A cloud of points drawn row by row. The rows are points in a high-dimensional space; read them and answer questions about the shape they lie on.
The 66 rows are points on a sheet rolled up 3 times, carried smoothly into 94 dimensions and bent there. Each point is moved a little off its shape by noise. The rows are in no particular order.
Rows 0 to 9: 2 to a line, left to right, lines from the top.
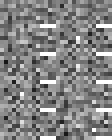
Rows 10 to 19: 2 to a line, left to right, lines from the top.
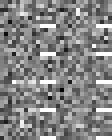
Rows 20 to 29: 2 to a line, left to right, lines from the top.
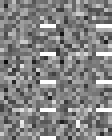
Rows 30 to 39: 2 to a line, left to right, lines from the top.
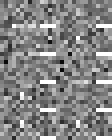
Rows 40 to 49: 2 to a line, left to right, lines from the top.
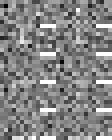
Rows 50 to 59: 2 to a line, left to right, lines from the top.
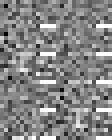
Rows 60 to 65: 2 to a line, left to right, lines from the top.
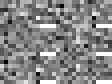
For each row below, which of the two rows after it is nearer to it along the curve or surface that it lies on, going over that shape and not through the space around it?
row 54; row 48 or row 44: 48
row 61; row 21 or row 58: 58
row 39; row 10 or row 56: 10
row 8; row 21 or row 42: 21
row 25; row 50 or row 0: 50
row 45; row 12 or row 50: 12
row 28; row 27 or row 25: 25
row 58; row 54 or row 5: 54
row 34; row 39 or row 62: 62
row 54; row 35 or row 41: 41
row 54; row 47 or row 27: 27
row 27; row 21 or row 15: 21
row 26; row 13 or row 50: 13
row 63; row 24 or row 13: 13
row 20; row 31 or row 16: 31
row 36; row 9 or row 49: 9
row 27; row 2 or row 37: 2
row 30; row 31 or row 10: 10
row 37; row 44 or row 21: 21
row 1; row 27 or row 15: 15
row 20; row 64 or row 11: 11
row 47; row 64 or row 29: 29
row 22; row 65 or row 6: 65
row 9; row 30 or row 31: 30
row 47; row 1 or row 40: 1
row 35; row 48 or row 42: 48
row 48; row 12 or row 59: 59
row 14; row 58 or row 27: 58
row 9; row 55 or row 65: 55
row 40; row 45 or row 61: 45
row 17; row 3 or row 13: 3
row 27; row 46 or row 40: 40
